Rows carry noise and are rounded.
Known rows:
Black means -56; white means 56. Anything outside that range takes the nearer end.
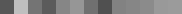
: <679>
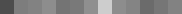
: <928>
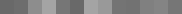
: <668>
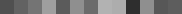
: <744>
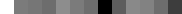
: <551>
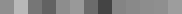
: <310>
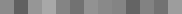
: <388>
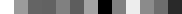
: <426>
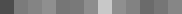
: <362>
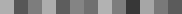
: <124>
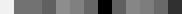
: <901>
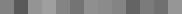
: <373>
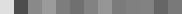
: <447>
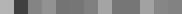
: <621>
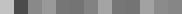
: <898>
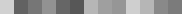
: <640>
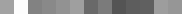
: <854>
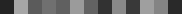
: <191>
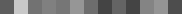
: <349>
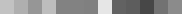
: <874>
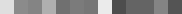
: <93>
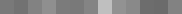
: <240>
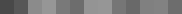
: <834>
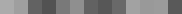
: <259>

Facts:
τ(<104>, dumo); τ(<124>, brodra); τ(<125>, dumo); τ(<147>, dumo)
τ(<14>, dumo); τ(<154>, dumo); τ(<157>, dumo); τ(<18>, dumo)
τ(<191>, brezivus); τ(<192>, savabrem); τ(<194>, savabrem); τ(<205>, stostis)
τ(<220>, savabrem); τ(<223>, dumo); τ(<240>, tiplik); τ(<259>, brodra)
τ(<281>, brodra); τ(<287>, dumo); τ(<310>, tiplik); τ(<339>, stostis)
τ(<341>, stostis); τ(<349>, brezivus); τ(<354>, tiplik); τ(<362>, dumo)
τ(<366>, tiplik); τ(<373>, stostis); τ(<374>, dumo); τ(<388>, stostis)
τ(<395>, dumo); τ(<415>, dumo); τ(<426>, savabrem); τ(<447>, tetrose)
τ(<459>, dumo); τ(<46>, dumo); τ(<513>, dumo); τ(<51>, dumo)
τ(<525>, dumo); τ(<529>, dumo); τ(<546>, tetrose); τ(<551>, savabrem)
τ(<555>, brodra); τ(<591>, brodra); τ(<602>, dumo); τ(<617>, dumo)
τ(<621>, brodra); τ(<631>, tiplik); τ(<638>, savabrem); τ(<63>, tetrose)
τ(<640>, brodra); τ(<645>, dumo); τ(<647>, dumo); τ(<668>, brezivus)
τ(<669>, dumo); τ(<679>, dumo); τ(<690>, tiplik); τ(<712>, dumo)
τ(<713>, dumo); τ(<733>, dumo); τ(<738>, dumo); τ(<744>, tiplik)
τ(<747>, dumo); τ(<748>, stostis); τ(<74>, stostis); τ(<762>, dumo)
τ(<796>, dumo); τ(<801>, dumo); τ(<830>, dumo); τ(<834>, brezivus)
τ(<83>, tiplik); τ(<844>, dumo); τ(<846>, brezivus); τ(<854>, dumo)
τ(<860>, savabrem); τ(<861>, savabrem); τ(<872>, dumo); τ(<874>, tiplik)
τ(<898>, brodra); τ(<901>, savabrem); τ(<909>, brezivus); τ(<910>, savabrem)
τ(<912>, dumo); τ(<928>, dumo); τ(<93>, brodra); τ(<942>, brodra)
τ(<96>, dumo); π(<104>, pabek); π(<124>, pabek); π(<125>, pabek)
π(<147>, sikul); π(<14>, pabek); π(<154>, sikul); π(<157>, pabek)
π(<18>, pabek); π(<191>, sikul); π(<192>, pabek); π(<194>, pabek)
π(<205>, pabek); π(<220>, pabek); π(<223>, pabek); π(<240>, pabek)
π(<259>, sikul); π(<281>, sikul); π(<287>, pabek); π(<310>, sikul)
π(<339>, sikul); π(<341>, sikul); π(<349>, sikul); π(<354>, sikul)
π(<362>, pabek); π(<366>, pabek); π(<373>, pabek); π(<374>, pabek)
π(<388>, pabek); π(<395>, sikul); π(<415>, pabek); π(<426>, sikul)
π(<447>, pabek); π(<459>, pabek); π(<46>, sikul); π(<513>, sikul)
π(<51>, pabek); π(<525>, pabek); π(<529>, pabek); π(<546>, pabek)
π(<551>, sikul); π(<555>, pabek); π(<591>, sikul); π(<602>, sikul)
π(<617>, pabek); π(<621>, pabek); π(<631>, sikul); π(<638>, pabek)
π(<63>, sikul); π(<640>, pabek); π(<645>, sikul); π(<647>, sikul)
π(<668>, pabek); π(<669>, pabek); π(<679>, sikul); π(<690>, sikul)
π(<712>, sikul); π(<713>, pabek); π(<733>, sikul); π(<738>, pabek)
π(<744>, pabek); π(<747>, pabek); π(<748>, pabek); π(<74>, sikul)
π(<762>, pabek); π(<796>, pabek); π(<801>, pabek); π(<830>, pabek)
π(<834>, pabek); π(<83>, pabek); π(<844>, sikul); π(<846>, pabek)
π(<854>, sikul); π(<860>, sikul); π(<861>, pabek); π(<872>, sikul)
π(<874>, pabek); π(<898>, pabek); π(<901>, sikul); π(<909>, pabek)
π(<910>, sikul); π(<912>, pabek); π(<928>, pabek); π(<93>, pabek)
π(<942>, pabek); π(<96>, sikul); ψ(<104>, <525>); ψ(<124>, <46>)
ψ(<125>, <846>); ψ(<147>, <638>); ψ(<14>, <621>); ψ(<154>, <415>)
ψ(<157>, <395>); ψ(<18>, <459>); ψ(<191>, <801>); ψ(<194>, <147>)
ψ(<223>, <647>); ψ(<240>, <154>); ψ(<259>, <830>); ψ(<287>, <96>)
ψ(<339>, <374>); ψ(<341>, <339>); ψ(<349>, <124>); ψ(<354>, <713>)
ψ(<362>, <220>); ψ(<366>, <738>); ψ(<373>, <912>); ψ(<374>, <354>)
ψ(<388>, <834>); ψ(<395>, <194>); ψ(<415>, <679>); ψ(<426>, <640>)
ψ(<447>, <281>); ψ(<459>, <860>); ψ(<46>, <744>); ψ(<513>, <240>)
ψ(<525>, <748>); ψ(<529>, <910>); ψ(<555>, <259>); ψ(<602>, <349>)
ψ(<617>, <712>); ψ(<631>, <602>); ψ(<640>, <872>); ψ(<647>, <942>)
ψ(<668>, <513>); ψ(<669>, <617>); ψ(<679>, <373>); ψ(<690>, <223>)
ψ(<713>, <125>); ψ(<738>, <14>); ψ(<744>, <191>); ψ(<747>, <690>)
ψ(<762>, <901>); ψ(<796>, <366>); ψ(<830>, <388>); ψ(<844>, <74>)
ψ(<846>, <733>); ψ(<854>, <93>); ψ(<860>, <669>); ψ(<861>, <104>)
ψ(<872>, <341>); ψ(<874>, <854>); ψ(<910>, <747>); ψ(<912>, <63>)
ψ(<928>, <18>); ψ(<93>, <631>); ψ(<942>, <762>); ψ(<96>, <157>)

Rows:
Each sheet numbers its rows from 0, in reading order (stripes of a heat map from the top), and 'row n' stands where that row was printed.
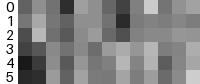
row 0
<354>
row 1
<74>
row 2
<712>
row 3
<374>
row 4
<713>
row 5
<125>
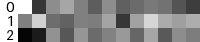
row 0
<861>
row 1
<872>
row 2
<846>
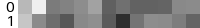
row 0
<631>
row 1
<63>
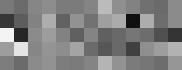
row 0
<366>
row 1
<801>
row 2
<220>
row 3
<602>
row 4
<83>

